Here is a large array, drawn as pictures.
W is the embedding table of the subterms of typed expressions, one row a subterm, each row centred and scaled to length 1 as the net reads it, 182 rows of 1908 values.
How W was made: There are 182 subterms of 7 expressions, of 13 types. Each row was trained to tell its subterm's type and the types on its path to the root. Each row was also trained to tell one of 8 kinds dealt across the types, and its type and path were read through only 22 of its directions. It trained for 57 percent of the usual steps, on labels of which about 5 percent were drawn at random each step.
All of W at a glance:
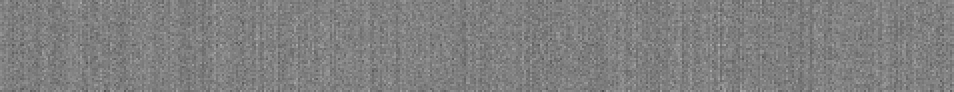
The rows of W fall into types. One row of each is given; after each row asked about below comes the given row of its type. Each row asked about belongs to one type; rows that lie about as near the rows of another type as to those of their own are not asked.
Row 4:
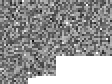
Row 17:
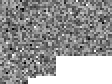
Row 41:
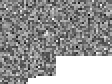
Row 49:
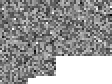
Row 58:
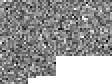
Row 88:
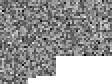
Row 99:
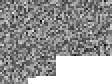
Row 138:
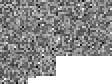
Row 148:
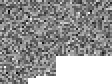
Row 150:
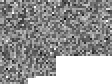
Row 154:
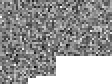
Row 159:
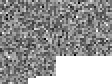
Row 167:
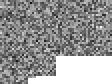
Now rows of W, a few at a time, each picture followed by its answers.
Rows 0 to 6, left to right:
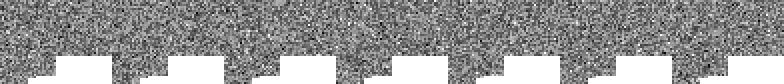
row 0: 159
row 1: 138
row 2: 88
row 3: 99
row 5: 4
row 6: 4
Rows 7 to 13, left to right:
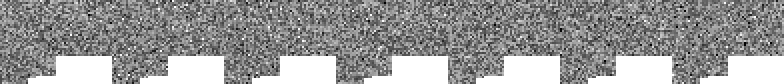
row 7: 41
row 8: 167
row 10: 41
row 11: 159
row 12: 41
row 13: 148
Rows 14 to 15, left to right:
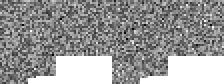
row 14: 58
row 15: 4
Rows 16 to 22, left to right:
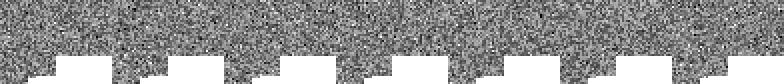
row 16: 58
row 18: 138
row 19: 41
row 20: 167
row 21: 138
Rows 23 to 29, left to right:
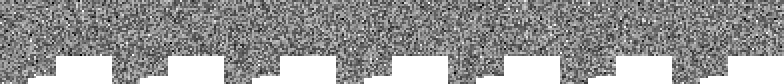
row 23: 17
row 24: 150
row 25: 99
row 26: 99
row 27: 99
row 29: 148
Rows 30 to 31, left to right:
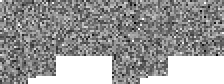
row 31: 159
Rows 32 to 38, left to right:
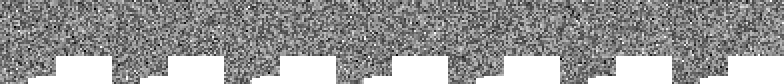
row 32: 88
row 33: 154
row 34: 138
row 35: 150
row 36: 88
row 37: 4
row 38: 148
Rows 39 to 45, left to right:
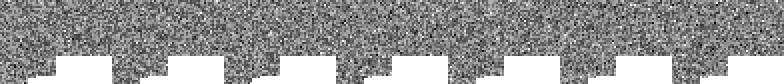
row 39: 88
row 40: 58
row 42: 4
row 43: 4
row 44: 159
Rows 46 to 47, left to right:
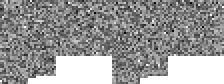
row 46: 17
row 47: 154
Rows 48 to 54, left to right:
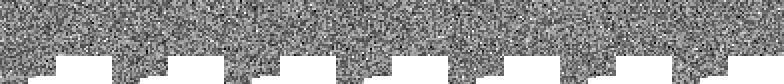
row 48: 159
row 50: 17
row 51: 88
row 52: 154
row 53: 167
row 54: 49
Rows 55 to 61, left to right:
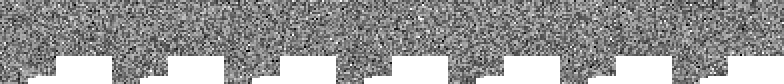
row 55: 150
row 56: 148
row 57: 154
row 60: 167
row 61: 88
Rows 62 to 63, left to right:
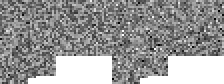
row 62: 58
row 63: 154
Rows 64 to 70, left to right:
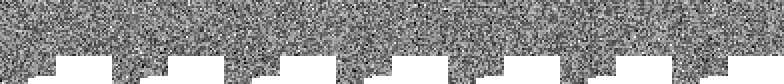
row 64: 41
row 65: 154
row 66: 4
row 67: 4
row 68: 49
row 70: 4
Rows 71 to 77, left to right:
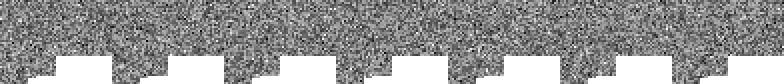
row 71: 49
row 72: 49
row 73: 138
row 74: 154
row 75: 159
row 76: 148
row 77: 49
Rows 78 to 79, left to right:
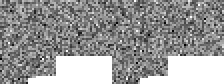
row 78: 4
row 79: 4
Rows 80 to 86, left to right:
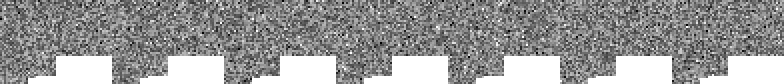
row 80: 154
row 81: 148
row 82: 17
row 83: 99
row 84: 138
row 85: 150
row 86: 150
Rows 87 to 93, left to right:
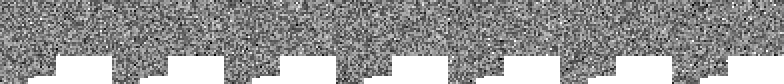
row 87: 49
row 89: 88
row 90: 148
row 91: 148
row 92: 150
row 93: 17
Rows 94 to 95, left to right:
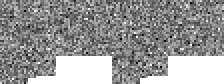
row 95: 49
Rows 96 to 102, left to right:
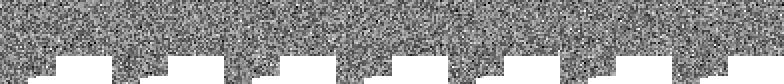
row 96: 159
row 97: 41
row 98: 138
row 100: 167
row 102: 148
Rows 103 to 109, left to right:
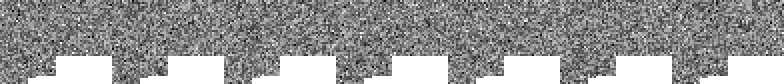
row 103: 154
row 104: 41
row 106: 41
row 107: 154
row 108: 58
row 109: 99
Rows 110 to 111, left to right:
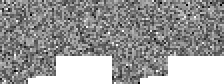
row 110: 167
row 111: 41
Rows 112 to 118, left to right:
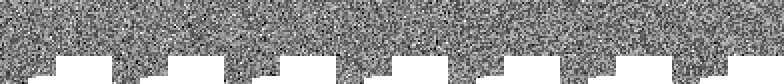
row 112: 4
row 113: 138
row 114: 41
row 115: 99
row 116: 4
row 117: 159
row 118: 159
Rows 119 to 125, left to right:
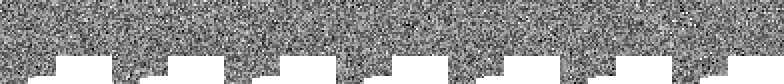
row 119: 159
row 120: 150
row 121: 41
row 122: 99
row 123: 148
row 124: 99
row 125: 138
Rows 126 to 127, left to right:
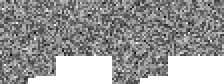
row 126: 49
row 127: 17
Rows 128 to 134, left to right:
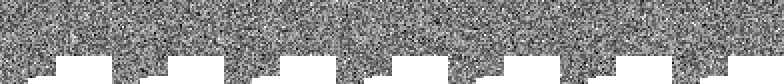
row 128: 17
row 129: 154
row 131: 167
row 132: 49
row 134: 99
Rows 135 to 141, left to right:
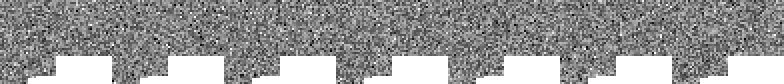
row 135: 88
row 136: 138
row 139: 159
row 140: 154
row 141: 148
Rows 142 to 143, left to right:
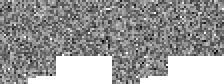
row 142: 150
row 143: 41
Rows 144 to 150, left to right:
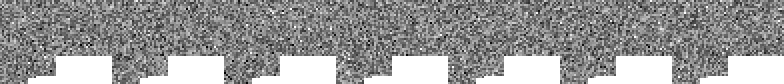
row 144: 49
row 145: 138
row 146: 148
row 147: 99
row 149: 150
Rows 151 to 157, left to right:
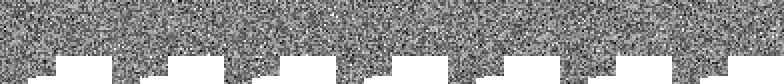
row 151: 41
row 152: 167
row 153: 138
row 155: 148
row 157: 154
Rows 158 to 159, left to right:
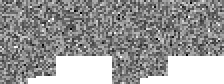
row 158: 88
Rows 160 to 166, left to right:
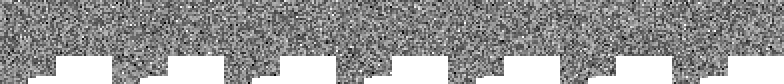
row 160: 154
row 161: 49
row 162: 88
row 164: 154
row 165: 167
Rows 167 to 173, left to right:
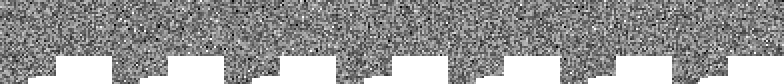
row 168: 138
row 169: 49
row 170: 99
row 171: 138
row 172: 148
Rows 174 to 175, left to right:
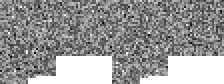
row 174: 99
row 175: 4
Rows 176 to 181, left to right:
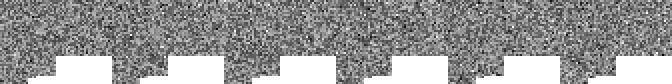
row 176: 148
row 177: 4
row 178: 150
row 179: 88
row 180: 138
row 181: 99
